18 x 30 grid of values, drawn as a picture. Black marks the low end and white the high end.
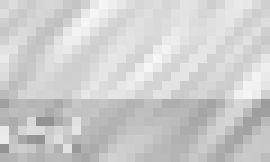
On average the colour sits 80% of the way up the scale. The top part is higher, up to a seam about 60% of the way down. In the bottom left lies a patch that is rougher than the rest. Values change most from cell to cell in the bottom left. The grain runs diagonally up to the right.
